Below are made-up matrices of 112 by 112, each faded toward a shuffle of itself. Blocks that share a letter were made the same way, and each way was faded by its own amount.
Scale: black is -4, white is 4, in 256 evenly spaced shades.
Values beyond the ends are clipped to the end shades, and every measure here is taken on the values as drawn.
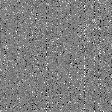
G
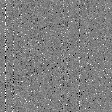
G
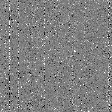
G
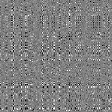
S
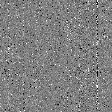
G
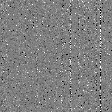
G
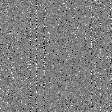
G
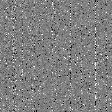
G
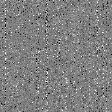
G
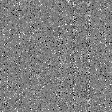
G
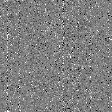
G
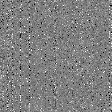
G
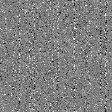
G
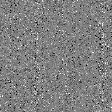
G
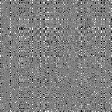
S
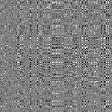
S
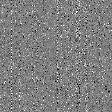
G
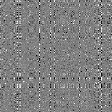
S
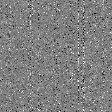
G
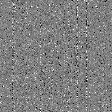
G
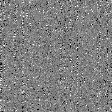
G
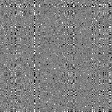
S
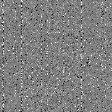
G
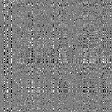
S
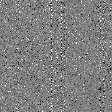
G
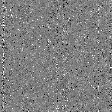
G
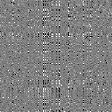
S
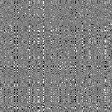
S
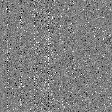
G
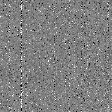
G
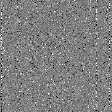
G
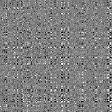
S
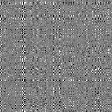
S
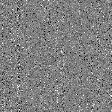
G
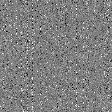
G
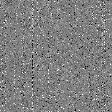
G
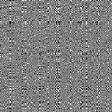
S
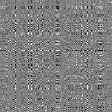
S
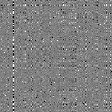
S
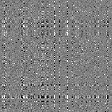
S
